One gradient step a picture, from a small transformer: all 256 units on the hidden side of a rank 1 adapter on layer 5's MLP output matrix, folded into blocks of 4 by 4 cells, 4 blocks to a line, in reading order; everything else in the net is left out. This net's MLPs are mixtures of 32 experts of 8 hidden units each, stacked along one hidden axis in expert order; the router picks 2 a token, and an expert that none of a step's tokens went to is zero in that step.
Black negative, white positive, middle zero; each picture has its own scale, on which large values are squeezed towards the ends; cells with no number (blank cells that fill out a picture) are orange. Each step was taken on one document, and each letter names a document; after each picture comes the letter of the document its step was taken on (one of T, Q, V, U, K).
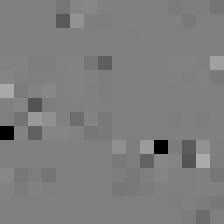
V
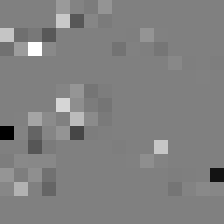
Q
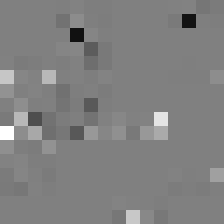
Q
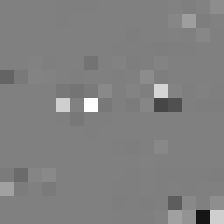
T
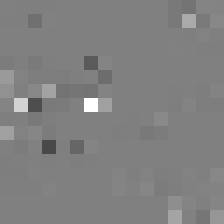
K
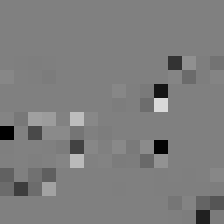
V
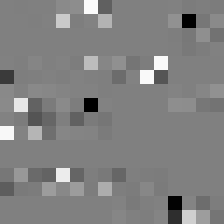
T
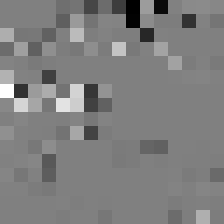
Q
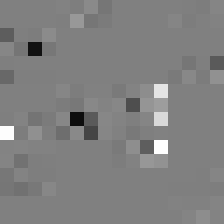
V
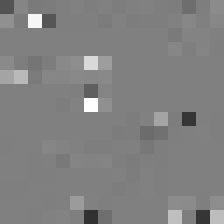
K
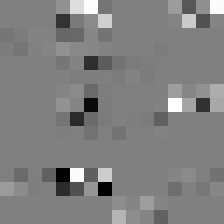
T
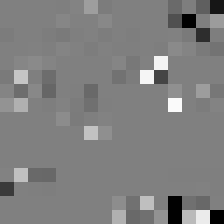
T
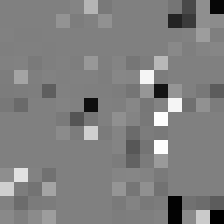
T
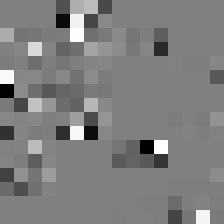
Q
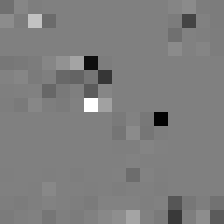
K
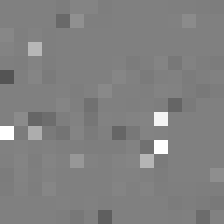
V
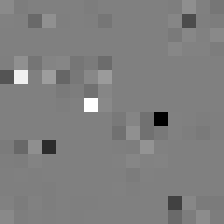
K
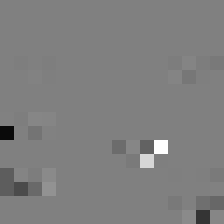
V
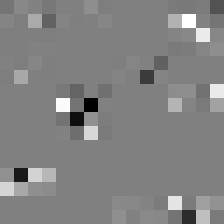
T
